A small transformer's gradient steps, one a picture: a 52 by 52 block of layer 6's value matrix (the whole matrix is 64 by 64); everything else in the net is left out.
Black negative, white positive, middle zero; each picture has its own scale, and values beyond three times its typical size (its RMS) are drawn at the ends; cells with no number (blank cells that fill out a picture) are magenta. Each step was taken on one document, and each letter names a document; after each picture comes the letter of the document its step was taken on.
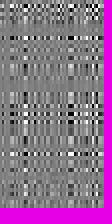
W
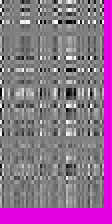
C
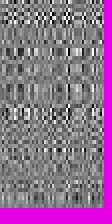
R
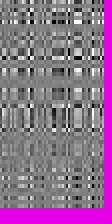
R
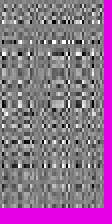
R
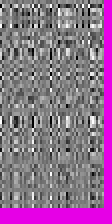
C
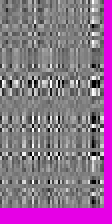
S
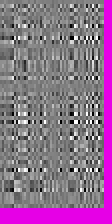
W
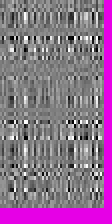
W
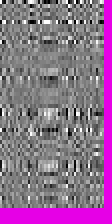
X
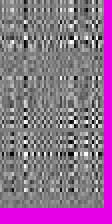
W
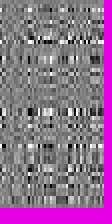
X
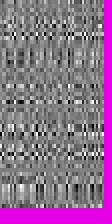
R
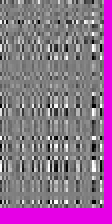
S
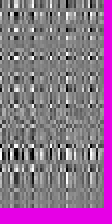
C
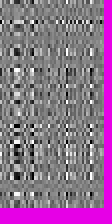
C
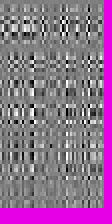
C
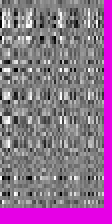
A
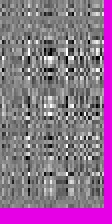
X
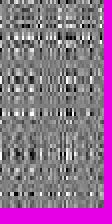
C
